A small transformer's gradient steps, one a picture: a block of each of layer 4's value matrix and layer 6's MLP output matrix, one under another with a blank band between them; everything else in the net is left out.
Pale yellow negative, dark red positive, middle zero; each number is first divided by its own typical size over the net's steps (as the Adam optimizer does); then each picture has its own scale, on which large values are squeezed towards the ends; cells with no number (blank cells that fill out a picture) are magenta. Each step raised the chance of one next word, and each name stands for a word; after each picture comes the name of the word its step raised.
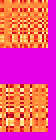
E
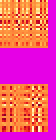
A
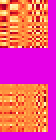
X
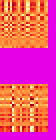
A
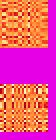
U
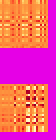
A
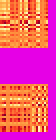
A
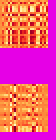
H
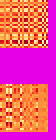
U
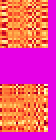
U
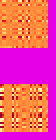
E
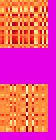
H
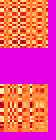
U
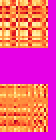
H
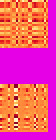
E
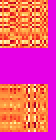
U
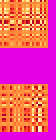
A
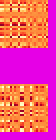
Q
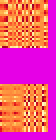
X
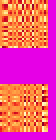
X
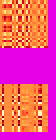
X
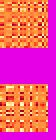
Q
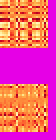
H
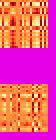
H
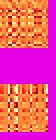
U
